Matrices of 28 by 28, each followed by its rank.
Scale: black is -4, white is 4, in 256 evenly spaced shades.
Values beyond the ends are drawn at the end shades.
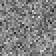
full rank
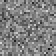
full rank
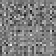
five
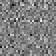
five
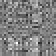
five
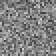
full rank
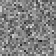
full rank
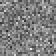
full rank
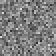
full rank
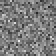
full rank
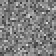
full rank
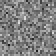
full rank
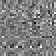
five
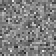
full rank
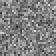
full rank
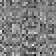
five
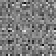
five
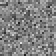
full rank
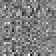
five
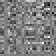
five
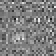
five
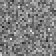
full rank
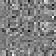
five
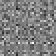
five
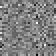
five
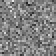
full rank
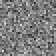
full rank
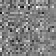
five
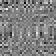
five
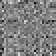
five
